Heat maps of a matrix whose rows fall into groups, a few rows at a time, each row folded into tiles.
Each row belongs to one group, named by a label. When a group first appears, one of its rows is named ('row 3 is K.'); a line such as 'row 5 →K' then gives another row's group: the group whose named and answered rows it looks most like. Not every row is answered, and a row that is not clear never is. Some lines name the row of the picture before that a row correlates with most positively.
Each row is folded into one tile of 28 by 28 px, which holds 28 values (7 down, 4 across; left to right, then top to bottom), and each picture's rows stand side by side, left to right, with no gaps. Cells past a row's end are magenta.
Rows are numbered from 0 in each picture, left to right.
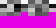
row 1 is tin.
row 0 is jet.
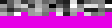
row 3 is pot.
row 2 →pot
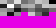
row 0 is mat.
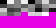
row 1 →pot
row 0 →tin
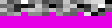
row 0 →jet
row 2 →tin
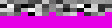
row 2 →pot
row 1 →jet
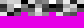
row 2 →tin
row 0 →mat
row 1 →jet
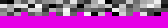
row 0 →pot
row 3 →pot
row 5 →mat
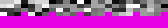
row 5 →tin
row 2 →tin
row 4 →pot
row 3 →tin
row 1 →mat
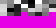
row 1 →tin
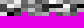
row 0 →mat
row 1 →jet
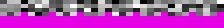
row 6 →jet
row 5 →pot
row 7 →jet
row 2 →pot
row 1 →mat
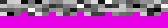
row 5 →mat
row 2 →mat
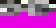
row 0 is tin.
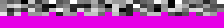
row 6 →tin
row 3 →tin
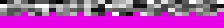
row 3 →mat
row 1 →pot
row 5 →tin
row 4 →mat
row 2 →pot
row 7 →jet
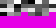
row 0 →jet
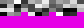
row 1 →mat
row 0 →jet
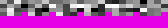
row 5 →tin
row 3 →mat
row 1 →mat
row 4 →pot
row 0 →jet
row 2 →pot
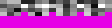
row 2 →pot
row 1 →pot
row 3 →pot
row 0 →mat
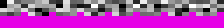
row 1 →mat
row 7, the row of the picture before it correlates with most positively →1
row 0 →tin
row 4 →pot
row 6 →mat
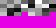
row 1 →tin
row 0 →mat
